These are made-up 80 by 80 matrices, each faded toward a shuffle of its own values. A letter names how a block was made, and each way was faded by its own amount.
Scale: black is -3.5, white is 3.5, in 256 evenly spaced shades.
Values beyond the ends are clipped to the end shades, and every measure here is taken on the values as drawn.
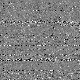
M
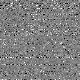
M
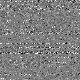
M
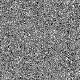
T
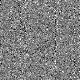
T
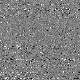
M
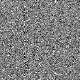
T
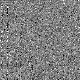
T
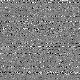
M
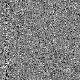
T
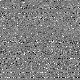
M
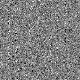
T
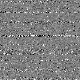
M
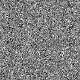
T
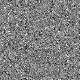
T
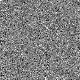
T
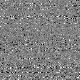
M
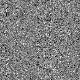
T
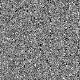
T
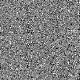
T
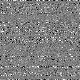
M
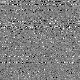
M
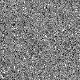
T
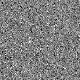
T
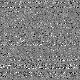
M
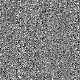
T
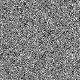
T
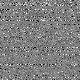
M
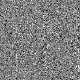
T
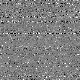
M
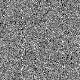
T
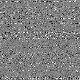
M
